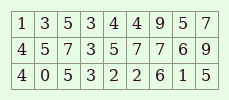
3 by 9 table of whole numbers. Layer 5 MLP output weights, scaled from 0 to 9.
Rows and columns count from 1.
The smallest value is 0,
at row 3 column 2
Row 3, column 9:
5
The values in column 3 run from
5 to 7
